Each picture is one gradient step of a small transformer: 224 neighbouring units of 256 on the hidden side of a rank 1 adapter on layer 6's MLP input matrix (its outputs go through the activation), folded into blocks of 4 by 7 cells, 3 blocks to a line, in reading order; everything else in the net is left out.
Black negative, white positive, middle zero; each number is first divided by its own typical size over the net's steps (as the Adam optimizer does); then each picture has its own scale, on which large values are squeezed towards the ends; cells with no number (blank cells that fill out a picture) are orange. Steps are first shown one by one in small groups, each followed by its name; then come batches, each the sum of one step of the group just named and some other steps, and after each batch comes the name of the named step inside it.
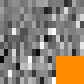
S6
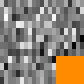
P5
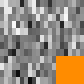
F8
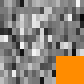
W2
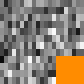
S6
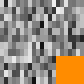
P5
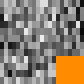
P5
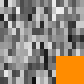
P5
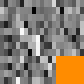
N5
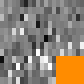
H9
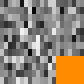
N5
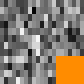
N5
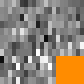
H9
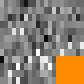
H9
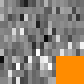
H9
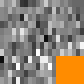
H9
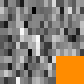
N5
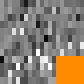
H9
